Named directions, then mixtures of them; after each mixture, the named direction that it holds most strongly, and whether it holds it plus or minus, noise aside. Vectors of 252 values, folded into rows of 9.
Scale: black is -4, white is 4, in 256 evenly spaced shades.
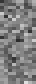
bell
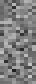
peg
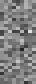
peg, plus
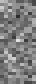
bell, minus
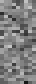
bell, minus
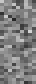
bell, minus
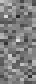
bell, minus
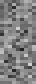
peg, plus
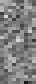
bell, minus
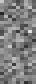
bell, minus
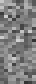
bell, minus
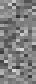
peg, minus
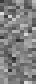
bell, plus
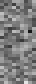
bell, plus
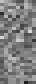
bell, minus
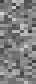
peg, minus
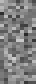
bell, minus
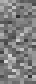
peg, minus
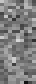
bell, minus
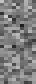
bell, minus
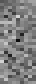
peg, plus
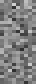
peg, plus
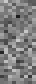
peg, minus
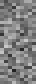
peg, plus
